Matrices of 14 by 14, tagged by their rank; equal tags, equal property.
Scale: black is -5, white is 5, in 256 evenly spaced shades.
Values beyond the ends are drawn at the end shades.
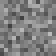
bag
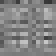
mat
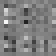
mat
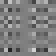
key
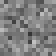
bag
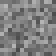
bag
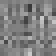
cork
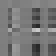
key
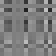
key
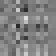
mat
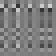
key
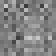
cork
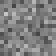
bag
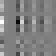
key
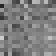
cork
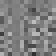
cork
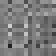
mat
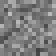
bag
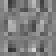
mat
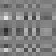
key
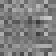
cork
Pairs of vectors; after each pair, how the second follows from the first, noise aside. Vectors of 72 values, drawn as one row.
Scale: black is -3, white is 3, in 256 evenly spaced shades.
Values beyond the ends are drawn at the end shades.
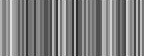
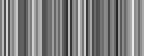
reversed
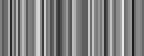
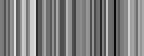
shuffled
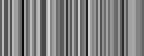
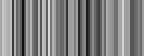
sign-scrambled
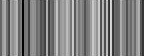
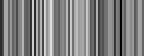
reversed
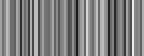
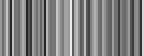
shuffled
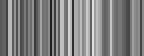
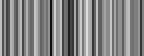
sign-scrambled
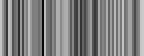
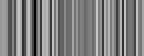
shuffled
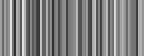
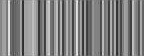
shuffled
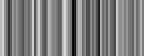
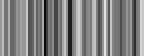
reversed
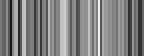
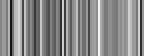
sign-scrambled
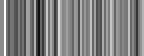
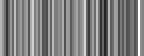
reversed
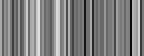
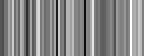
sign-scrambled
